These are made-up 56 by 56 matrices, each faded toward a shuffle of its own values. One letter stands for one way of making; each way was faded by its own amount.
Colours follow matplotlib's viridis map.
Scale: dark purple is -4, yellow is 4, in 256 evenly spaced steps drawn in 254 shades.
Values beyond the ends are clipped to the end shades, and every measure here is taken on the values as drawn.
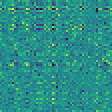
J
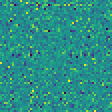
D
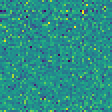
D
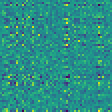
J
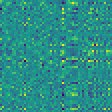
J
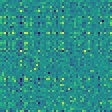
J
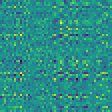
J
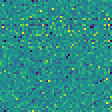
D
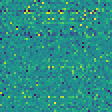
D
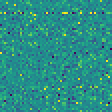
D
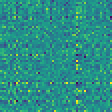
J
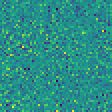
D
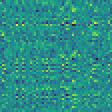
J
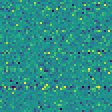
D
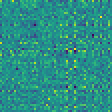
J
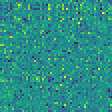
D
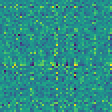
J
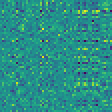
J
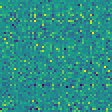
D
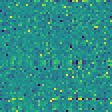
D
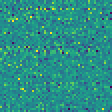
D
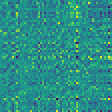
J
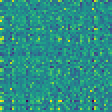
J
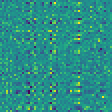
J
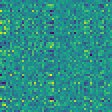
J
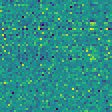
D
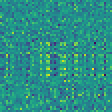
J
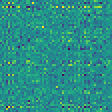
J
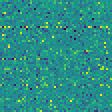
D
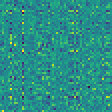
J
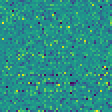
D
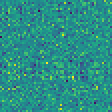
D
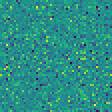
D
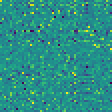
D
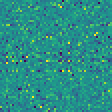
D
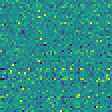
D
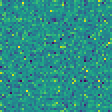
D
